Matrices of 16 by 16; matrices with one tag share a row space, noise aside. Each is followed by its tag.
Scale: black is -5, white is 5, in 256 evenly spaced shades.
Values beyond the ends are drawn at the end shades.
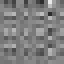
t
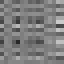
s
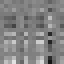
t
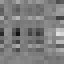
s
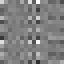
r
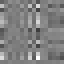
r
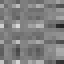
s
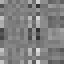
r
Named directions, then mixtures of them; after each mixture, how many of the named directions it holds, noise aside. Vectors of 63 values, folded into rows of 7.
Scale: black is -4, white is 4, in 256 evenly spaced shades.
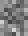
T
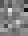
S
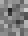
two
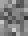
one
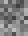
two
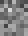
two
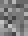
two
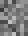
two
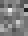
one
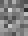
two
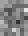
two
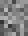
two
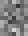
one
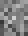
two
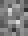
two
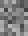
two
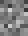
one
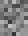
two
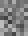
two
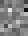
one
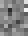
one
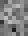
one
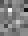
one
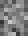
one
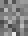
two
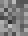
two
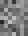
two
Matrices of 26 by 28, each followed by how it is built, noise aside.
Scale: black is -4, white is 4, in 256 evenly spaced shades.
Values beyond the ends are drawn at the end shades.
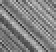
Toeplitz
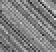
Toeplitz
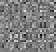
low rank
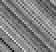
Toeplitz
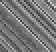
Toeplitz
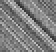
Toeplitz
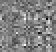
low rank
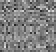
low rank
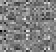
low rank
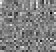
low rank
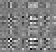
low rank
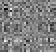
low rank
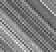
Toeplitz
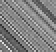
Toeplitz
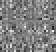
low rank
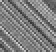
Toeplitz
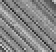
Toeplitz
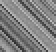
Toeplitz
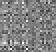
low rank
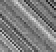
Toeplitz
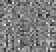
low rank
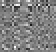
low rank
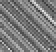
Toeplitz
